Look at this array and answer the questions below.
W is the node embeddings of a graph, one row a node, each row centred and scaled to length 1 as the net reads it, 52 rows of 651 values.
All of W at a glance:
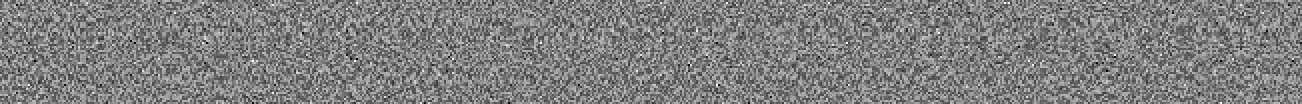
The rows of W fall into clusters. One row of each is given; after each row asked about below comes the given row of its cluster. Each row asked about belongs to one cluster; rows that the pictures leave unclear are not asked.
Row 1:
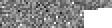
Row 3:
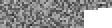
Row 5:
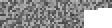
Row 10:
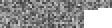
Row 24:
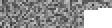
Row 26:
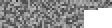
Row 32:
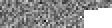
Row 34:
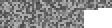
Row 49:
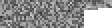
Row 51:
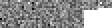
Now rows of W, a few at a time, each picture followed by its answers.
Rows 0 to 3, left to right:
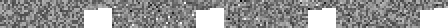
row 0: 49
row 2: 26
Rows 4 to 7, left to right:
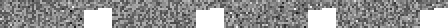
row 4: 34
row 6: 51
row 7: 32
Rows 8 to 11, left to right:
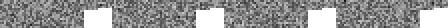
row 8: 3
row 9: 10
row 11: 51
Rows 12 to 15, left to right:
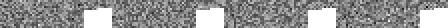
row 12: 51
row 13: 49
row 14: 24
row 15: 24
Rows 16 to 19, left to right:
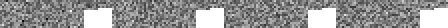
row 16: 34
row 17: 34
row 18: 1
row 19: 26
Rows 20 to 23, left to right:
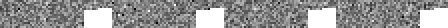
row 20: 24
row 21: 32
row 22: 26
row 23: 10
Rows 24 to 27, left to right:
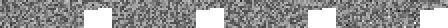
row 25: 5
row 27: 49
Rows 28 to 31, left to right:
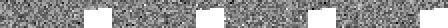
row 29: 1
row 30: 51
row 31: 5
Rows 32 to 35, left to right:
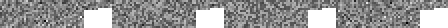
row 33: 3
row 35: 34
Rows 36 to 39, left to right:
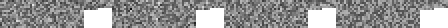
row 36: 1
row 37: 24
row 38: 49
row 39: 49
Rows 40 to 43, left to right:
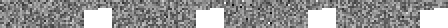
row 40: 3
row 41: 5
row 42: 32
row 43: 10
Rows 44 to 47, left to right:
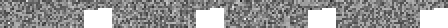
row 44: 34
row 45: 51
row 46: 26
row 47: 5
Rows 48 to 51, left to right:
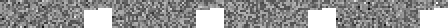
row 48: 49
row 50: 34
